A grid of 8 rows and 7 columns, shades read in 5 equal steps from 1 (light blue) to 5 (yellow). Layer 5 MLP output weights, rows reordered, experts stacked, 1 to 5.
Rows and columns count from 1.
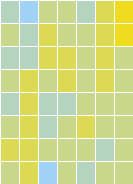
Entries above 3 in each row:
2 3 3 3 1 2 2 1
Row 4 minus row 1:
1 3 0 1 1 0 -2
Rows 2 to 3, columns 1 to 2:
3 2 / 2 2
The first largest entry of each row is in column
7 7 3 2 2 2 1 2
